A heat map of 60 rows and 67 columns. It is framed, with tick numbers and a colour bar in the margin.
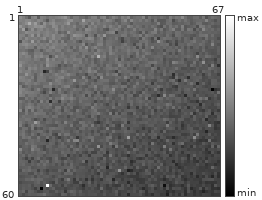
Slope: up to the top left. Stripes: none. Grain: fine. Ninth with the highest average: top left. Ninth with the lowest average: bottom right.
